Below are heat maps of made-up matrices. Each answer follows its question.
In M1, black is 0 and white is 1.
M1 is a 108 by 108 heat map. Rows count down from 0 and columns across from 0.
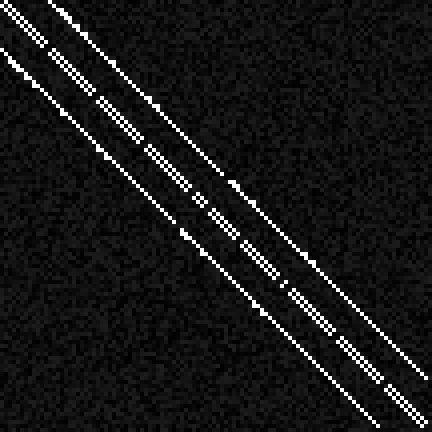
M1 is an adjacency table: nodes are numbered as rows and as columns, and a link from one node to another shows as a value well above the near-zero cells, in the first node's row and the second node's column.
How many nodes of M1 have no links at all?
1
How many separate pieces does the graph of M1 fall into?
2
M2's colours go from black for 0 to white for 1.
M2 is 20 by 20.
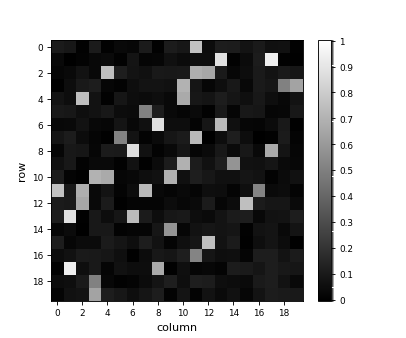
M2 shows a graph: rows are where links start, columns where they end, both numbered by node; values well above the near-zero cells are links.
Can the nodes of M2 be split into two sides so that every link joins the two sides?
no
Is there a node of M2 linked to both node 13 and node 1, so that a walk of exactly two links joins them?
no
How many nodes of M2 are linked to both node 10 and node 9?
0
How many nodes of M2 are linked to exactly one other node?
7
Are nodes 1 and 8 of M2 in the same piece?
yes
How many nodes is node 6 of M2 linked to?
2
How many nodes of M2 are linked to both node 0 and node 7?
1
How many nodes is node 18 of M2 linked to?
1
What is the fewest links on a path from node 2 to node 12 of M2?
1
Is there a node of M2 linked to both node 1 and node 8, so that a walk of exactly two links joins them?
yes
